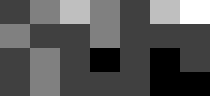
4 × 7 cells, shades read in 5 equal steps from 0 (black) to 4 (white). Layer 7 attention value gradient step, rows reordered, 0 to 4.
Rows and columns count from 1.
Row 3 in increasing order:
0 0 1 1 1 1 2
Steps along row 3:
up down down up down up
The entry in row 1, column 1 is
1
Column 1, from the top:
1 2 1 1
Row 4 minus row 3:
0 0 0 1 0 0 -1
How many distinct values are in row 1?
4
